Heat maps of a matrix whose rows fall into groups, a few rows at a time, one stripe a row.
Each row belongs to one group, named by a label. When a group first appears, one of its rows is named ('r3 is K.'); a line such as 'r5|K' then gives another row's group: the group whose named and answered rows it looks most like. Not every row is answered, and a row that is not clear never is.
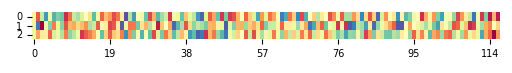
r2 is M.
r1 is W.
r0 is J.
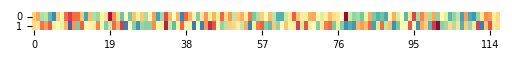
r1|M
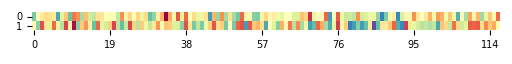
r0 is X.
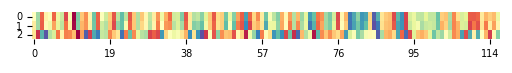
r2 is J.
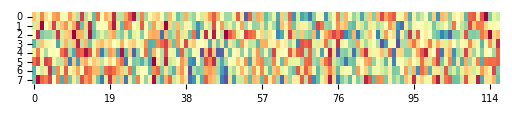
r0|W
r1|W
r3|X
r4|M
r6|M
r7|M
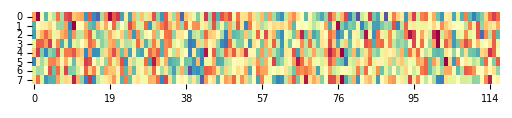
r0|J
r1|X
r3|M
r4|J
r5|M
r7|J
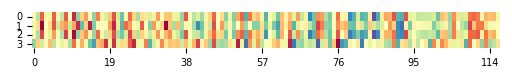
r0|W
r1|W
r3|X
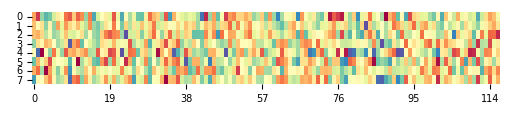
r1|J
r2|J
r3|X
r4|W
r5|X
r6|M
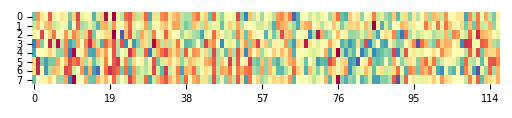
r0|X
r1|X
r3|M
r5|J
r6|J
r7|X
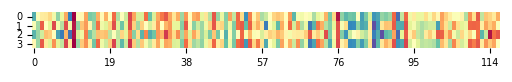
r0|X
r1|W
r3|W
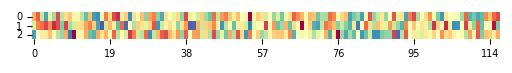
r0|J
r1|M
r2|X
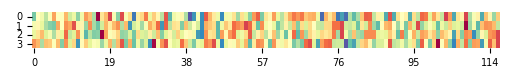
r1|J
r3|M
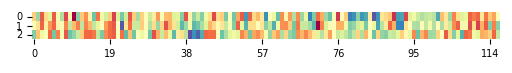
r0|W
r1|W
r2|M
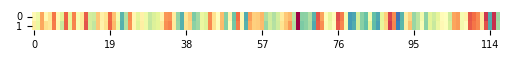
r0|W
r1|W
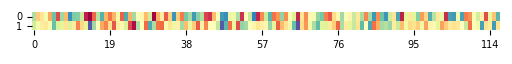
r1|X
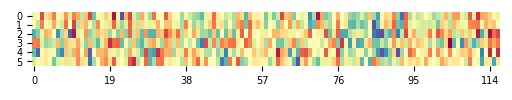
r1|W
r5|X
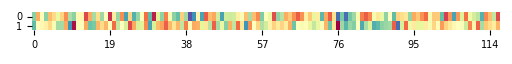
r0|M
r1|X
